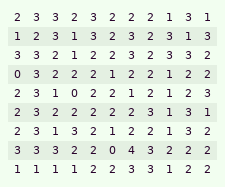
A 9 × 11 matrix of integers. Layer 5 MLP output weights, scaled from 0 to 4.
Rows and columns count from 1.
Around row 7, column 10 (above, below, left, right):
3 2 1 2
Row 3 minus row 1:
1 0 -1 -1 -1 0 1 0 2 0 1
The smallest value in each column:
0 1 1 0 2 0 1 2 1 1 1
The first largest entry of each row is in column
2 3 1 2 2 2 2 7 7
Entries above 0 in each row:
11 11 11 10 10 11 11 10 11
